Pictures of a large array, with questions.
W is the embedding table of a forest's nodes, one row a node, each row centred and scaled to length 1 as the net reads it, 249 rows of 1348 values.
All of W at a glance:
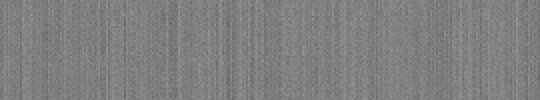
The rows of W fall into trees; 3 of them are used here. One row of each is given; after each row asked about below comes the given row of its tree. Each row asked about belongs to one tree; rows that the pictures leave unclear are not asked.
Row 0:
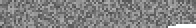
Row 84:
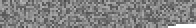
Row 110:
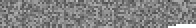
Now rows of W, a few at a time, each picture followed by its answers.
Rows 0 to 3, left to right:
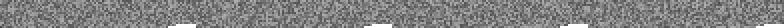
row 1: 84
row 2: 0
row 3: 0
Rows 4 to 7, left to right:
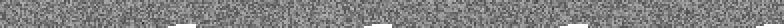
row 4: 84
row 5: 110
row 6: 84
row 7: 0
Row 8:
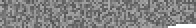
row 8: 0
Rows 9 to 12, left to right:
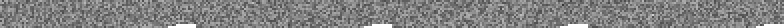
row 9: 0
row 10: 110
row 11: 110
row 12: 0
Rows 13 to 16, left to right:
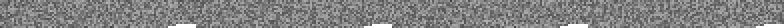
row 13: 0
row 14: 110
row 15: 0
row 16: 0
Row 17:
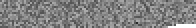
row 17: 110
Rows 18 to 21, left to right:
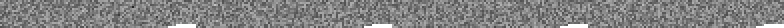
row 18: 110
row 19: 0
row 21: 84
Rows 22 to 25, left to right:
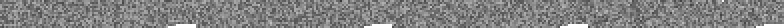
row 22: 110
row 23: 84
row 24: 0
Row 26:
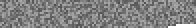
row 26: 0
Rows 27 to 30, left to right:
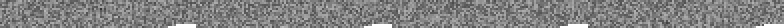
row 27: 110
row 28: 110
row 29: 110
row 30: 110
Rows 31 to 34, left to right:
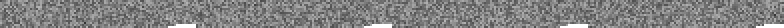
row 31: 84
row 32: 84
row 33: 110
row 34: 110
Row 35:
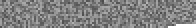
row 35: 84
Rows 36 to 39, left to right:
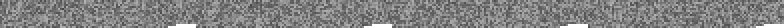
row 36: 110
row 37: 110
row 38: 110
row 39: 84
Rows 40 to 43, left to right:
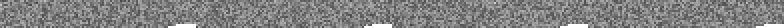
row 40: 84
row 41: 0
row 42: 0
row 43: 0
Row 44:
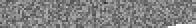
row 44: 110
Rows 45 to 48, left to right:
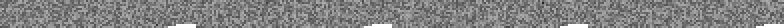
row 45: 110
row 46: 110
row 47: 110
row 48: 110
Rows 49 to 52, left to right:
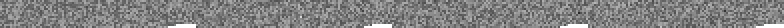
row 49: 110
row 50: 110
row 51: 0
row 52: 84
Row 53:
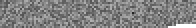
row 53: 110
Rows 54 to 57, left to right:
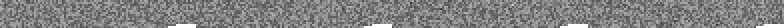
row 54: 0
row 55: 110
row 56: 0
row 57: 0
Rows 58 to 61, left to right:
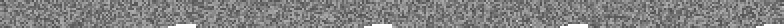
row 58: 0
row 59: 110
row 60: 0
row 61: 0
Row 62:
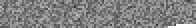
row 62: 110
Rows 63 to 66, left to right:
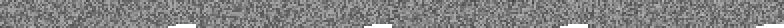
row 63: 0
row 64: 0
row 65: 110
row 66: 84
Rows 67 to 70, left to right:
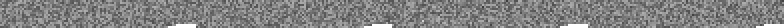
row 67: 110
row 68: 0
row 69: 110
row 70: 0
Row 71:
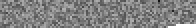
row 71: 84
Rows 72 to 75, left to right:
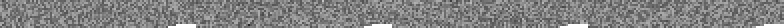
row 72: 0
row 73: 110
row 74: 84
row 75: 110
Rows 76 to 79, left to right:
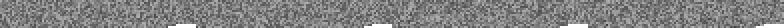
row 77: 0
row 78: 110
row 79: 110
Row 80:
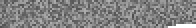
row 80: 110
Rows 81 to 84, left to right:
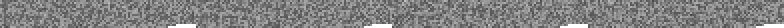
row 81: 0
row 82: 0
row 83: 0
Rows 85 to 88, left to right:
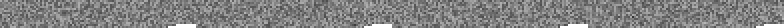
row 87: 0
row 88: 0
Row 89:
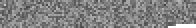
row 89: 110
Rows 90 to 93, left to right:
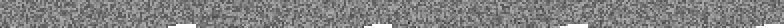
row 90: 0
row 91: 0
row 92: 84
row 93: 110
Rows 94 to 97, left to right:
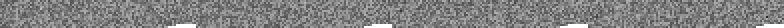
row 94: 110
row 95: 0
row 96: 110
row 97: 84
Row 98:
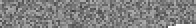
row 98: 0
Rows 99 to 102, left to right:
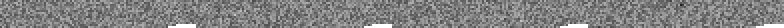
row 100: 0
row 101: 110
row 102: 110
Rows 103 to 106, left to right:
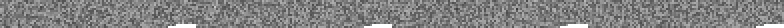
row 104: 110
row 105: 110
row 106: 0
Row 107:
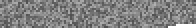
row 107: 0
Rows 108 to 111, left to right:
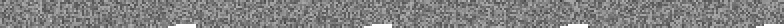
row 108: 84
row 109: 84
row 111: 110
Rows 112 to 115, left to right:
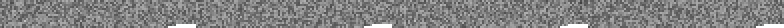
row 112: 110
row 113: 84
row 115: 0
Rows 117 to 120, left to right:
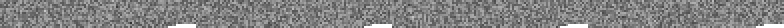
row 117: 110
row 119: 84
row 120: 0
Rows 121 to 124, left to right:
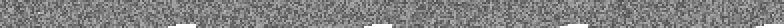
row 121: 0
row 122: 0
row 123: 110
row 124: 110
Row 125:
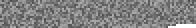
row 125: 0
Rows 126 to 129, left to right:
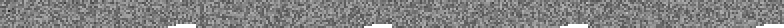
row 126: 110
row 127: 0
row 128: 0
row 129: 0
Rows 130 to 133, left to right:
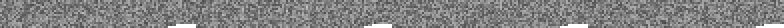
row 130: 110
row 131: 110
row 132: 0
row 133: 110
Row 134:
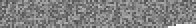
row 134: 110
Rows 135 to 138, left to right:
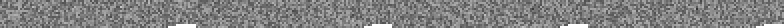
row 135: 110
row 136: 0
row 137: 0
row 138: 110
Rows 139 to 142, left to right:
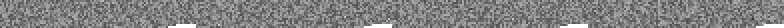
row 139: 0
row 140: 84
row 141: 84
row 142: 84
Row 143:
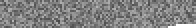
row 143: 0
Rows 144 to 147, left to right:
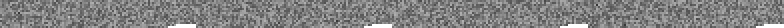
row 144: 0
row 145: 0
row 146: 0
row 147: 0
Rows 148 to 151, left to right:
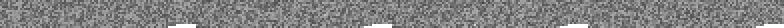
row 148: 110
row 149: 110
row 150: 110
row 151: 0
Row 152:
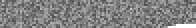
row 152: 110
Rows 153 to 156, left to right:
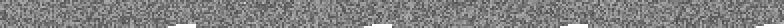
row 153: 84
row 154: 110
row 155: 110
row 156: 84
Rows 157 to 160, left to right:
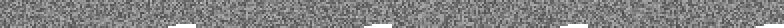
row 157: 0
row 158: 84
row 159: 84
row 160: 84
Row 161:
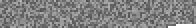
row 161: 0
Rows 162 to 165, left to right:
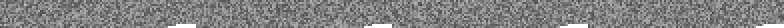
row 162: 110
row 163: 0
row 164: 84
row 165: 84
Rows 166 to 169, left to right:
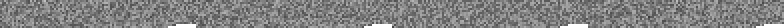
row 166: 0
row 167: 0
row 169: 110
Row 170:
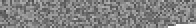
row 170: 84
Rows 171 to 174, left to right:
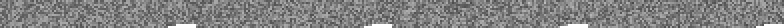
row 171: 110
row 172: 110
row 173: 110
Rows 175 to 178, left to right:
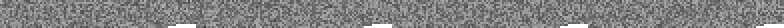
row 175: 0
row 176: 110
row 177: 0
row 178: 0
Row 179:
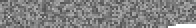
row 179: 84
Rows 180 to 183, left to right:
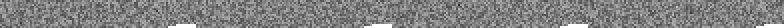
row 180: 0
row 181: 84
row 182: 0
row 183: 0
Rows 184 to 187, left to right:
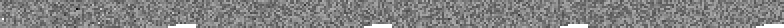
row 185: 110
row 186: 0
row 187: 110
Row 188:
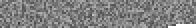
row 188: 0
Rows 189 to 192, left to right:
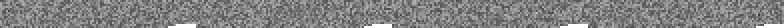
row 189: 84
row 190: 0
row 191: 84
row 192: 0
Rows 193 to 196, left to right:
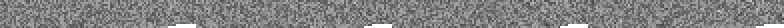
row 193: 0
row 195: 0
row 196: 0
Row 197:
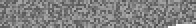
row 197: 110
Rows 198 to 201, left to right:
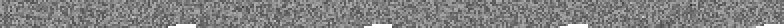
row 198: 0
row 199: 0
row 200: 84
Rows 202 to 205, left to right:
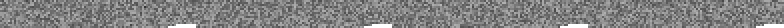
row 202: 0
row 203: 110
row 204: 0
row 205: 110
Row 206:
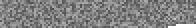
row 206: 0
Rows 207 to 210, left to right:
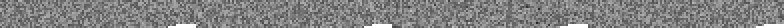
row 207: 0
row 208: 0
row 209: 110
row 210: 84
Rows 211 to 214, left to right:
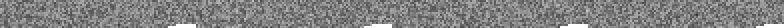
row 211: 0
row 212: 84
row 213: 0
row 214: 0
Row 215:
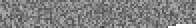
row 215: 0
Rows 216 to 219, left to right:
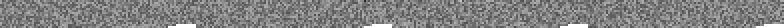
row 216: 0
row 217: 84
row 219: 110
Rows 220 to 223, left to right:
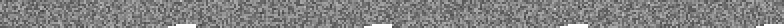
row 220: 110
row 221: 84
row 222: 110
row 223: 0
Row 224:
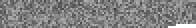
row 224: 110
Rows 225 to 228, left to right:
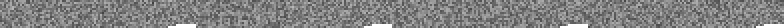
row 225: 0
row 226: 0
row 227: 84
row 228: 0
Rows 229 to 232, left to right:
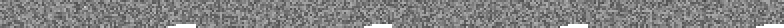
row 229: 84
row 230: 0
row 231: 0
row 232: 110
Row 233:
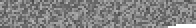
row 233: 110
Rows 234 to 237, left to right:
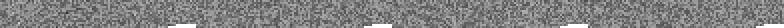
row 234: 84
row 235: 110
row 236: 0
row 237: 0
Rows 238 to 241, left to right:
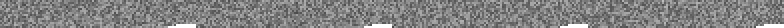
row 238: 110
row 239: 0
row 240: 0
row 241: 0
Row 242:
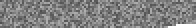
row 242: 110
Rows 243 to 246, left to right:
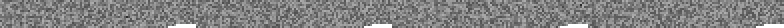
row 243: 0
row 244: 0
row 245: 84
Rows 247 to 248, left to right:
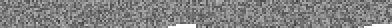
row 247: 0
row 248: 84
